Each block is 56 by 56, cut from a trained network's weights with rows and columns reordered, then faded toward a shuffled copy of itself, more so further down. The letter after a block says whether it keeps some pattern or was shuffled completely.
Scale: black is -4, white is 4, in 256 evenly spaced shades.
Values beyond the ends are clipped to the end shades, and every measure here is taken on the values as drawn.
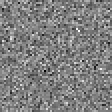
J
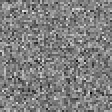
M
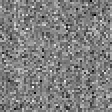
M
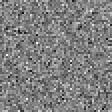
J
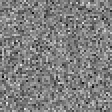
J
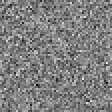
J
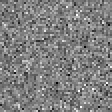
J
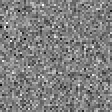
J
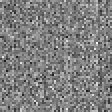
M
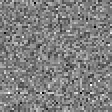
M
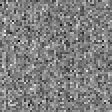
M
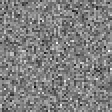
J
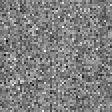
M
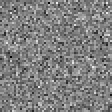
J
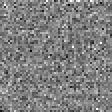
M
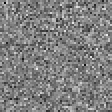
J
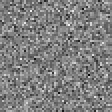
J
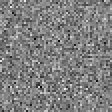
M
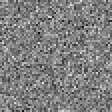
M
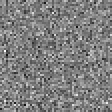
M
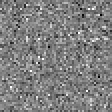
M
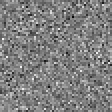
J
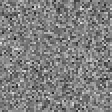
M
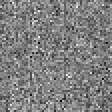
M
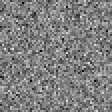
J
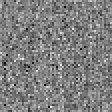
M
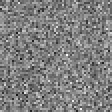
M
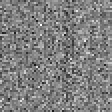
M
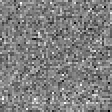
M
